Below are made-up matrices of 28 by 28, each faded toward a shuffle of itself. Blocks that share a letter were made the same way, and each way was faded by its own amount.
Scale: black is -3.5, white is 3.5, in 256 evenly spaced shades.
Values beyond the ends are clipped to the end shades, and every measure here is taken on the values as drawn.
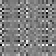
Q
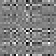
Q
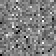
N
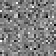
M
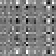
Q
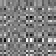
Q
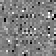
M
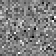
N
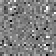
M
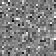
N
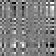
Q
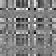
Q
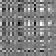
Q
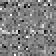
M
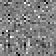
M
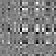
Q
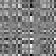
Q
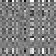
Q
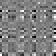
Q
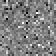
N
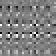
Q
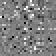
M
